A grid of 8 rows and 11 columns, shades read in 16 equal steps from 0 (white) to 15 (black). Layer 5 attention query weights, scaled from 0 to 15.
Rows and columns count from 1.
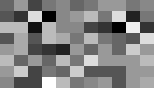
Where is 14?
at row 3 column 3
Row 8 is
7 11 11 0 4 8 7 6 10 6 5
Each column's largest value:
10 12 14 15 13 9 11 12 15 13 12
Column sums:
56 55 76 60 56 55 55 62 67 53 50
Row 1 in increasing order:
6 6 6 7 7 8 8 8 9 9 11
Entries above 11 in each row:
0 3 4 0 2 0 0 0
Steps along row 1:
down up down down up down down same up down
